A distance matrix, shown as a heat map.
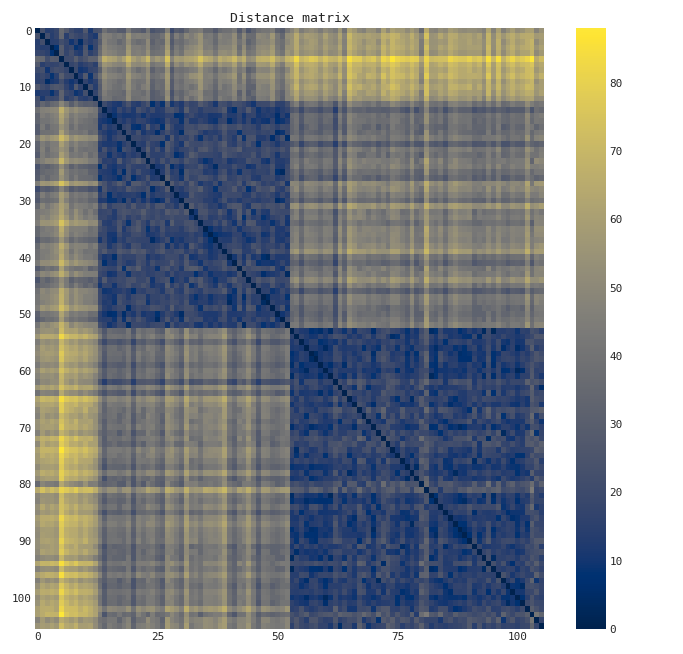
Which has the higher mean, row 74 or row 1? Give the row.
1
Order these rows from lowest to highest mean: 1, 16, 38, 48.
16, 48, 38, 1
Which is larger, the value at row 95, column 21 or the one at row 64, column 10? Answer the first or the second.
the second
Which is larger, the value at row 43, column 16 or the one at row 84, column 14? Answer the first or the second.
the second
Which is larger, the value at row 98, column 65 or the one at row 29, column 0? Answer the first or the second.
the second
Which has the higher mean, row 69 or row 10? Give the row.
10
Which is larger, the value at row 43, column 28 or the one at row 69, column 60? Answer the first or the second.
the first
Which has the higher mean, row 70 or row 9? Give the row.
9
